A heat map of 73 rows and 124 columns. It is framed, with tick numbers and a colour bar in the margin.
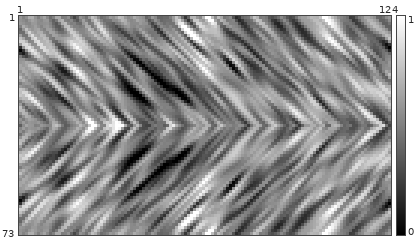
No overall slope runs across the table. Overall the values sit about 50% of the way up the scale. There is no seam. It is mirror symmetric from top to bottom.
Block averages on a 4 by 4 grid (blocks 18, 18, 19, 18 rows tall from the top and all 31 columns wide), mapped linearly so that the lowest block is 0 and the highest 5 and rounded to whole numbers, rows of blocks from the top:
5 3 2 4 / 4 0 3 5 / 4 0 3 5 / 5 3 2 4
